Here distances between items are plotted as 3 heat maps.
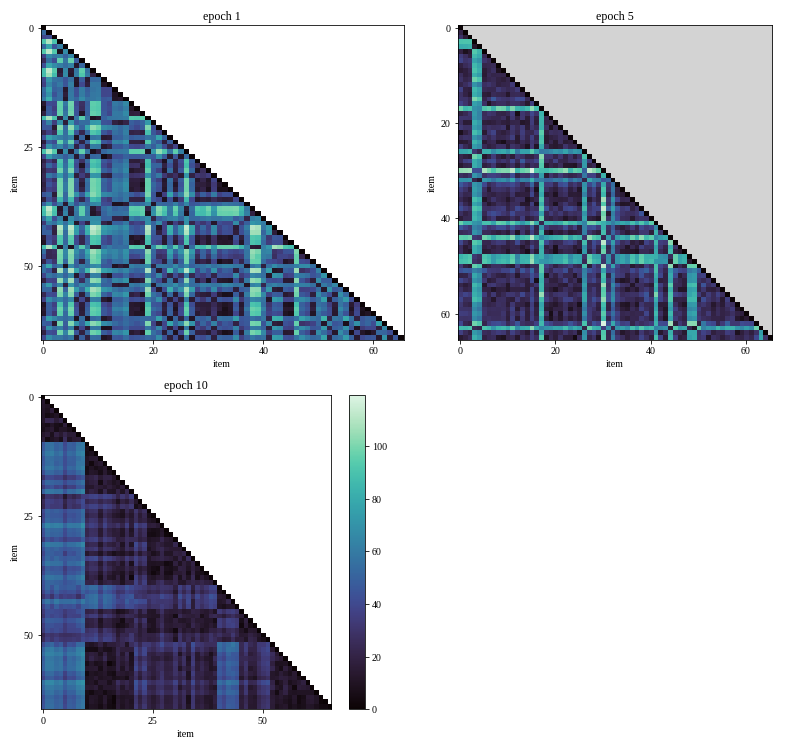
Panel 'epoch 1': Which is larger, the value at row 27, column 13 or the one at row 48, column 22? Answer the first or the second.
the first
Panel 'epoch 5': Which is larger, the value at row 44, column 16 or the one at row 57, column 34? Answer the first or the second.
the first
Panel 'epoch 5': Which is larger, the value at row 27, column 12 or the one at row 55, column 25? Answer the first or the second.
the first
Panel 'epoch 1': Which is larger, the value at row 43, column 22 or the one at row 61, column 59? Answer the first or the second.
the second
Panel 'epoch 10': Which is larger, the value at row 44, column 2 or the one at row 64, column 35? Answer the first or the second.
the first
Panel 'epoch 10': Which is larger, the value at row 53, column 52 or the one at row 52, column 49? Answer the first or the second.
the second
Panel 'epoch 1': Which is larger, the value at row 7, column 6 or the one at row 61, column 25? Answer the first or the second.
the first
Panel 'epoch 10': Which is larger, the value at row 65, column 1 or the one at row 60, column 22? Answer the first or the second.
the first
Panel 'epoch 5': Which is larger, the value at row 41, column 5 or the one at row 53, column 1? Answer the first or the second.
the first
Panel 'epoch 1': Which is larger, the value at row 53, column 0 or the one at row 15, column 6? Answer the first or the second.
the second
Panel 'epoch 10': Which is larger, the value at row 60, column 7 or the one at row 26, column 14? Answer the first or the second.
the first
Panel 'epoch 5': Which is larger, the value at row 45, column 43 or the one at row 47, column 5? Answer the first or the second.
the first
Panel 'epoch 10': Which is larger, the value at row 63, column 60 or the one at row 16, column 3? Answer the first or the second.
the second
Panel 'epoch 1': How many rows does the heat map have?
66
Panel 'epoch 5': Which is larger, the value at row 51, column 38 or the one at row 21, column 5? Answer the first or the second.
the first
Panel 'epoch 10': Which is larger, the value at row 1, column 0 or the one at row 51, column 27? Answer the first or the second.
the second
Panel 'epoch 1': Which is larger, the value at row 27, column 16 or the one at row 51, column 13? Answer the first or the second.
the second
